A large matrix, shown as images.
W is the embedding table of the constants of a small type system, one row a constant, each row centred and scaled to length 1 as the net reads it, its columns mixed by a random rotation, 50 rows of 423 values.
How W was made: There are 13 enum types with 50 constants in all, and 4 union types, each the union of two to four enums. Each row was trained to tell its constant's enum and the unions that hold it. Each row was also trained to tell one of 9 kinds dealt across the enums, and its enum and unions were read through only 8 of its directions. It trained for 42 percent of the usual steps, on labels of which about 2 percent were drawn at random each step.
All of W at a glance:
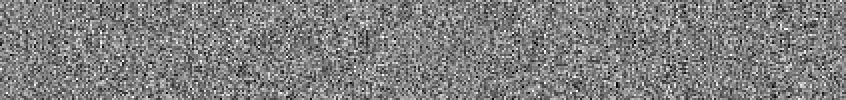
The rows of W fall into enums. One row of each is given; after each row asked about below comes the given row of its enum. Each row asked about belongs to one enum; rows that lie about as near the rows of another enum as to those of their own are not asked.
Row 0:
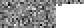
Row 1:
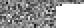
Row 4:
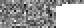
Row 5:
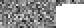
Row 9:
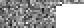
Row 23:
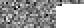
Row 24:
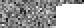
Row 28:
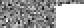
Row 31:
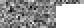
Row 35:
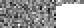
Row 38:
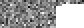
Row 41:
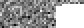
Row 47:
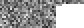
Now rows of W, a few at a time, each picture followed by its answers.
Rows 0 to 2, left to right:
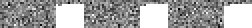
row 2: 28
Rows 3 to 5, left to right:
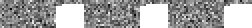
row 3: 5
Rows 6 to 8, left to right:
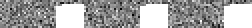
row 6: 28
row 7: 4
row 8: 47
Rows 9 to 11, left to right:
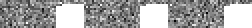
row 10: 5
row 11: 38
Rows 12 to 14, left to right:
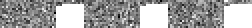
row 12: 1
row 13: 1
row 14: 47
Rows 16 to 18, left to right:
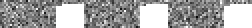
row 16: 23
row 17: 0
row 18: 41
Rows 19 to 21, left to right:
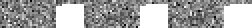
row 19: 23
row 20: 9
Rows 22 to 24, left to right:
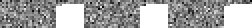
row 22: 23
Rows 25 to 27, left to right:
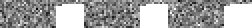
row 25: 0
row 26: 41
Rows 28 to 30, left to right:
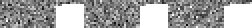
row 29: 47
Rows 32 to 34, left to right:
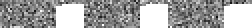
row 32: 28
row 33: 35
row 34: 47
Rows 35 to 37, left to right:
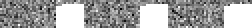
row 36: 5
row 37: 1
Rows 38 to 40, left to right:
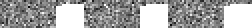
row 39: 31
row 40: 35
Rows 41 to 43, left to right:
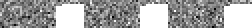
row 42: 41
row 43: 9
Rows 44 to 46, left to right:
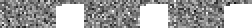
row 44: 4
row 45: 5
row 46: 28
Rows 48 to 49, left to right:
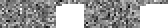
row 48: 9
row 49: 41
